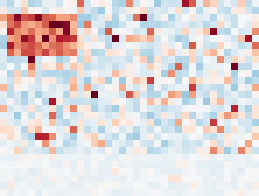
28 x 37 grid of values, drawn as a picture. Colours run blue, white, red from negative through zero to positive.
Average level on the scale: 50%. Stripes: none. Seam: horizontal, 80% of the way down, the bottom part calmer. Odd patch: higher, in the top left.
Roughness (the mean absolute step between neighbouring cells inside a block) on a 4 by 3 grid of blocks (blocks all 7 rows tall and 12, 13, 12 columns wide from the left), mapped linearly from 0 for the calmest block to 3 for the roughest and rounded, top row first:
3 3 3
3 3 3
3 2 3
0 0 0
